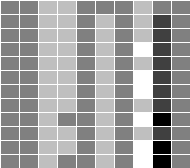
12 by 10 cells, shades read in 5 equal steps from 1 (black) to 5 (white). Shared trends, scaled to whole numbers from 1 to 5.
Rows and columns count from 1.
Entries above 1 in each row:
10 10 10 10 10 10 10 10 9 10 9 9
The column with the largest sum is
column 8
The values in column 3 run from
4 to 4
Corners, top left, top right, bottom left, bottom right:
3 3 3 3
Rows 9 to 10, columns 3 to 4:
4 3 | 4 4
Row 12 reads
3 3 4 3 3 4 3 5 1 3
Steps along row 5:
same up same down up down up down up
